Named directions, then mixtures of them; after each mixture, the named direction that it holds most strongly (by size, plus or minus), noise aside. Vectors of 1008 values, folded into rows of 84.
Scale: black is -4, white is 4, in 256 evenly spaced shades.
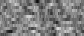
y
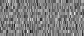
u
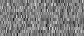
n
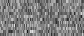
u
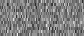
n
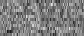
n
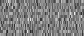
u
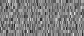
u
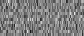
u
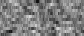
y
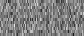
u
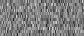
n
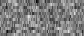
y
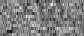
y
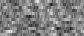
y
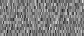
n
